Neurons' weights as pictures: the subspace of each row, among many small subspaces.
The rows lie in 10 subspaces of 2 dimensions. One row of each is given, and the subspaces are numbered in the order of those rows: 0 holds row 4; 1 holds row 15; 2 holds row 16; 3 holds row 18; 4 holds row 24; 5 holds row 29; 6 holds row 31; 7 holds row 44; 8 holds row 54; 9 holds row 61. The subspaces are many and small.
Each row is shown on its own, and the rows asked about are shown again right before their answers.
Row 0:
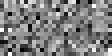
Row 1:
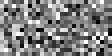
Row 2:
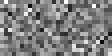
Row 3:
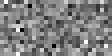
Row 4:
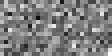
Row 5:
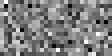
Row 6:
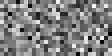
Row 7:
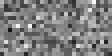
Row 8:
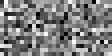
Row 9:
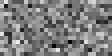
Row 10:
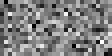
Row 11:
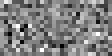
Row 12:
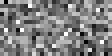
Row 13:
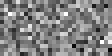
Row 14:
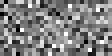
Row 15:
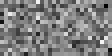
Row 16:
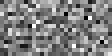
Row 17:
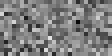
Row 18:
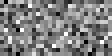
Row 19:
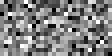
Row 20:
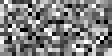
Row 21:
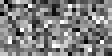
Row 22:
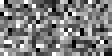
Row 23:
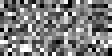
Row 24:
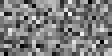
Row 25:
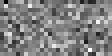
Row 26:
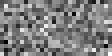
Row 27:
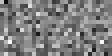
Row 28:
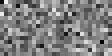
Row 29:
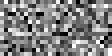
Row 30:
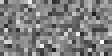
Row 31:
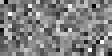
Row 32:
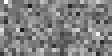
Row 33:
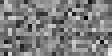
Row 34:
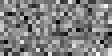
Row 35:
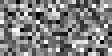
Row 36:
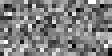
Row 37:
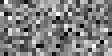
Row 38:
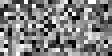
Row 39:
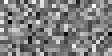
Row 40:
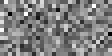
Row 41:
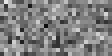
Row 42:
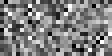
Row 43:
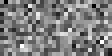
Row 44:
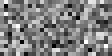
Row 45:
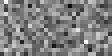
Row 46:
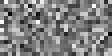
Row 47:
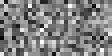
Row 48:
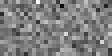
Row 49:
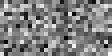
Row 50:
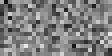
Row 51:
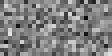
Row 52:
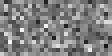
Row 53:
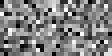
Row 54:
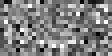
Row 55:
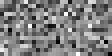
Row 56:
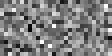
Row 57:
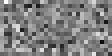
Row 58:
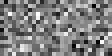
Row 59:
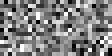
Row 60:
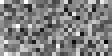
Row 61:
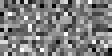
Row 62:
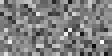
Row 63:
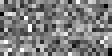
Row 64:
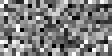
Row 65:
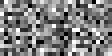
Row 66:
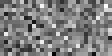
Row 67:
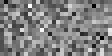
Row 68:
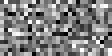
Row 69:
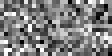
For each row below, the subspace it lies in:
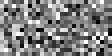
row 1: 5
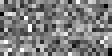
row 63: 5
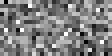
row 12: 3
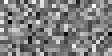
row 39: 9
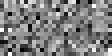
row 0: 9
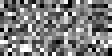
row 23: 9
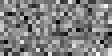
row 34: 5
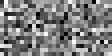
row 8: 8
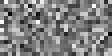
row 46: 9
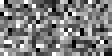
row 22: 4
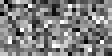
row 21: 2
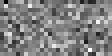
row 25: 7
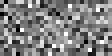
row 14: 4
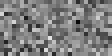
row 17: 5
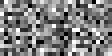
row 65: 8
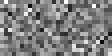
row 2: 6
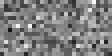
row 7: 8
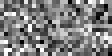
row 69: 5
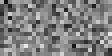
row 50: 0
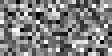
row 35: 1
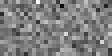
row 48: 1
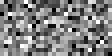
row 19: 2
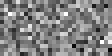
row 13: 1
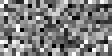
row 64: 4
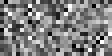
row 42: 6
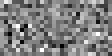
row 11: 8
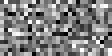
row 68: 5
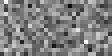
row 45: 7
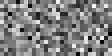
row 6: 1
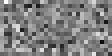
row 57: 8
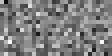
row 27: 3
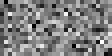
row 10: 0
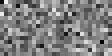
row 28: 4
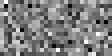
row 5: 7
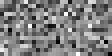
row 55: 2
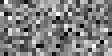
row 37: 4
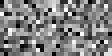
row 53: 4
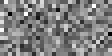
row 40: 9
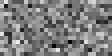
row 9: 7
